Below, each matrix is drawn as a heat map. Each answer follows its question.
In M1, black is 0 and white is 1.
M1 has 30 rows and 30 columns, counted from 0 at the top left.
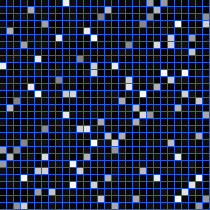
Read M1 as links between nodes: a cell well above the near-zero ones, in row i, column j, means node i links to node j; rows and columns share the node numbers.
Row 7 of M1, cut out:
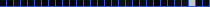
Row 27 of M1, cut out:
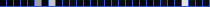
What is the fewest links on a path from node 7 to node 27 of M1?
1
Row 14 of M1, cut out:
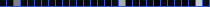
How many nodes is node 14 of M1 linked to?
3
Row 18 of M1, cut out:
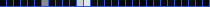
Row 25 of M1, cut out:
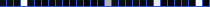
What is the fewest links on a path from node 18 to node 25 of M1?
3
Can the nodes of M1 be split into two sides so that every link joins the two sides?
no
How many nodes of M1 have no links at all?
0
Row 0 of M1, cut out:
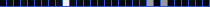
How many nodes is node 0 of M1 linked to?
3
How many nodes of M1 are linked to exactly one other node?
1
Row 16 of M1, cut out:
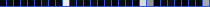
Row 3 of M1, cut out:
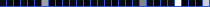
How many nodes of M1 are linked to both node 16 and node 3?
2
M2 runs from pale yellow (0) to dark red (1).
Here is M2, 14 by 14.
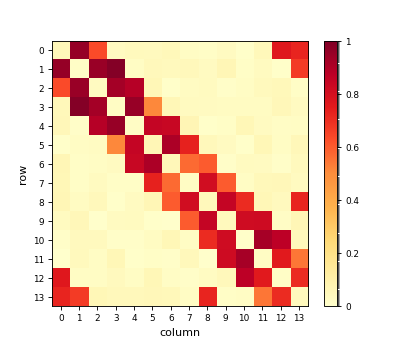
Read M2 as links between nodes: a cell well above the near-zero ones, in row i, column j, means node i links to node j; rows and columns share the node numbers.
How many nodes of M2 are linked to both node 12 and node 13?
2
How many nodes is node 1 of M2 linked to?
4
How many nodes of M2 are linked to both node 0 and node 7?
0
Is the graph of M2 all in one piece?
yes
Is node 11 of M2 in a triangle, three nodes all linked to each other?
yes
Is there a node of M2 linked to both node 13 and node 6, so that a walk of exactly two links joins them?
yes
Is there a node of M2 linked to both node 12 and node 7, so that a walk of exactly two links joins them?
no
